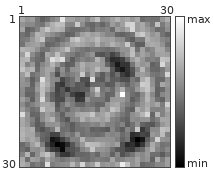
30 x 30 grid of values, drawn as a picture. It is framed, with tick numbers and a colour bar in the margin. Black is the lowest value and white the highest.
Rings: centred on the centre. Dips: four. Average level on the scale: 50%.
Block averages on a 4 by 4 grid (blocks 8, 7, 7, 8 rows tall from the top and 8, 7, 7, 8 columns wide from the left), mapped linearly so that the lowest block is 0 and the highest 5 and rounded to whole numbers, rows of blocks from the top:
5 5 4 5 / 5 2 0 5 / 4 2 4 4 / 3 2 3 2
